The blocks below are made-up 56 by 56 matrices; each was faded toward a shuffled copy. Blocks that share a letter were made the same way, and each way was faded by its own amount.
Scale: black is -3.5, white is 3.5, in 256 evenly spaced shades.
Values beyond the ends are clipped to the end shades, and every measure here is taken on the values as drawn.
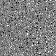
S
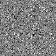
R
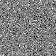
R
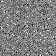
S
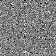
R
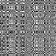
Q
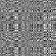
Q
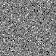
S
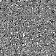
R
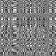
Q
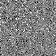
S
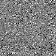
R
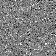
S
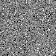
R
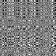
Q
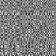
Q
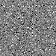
S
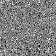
R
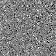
S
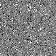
S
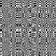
Q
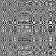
Q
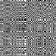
Q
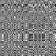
Q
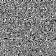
R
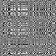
Q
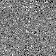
R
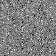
S
